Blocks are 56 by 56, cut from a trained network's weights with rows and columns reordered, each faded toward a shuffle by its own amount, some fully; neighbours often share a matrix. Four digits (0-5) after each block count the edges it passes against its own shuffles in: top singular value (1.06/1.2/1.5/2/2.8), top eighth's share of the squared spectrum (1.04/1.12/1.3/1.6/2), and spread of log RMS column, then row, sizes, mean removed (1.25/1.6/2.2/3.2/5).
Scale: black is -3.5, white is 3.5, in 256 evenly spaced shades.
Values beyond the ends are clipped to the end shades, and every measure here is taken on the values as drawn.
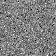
0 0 0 0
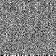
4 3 1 2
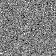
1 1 0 0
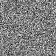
0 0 0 0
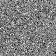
0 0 0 0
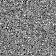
2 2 0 0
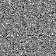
2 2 0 1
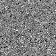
1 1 0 0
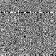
4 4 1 2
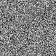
0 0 0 0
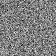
0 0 0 0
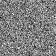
0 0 0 0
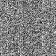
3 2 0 1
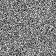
0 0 0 0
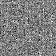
2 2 0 1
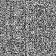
2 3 0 0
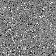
2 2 0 1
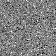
1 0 0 0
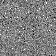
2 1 0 0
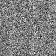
1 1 0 0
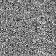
2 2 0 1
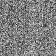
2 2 0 0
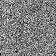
2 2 0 0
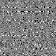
3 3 0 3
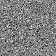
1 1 0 0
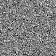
1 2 0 0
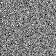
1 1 0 0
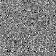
2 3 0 2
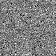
2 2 0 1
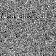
3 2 0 1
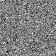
1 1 0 0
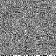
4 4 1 2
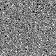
1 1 0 0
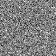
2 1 0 1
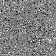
1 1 0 1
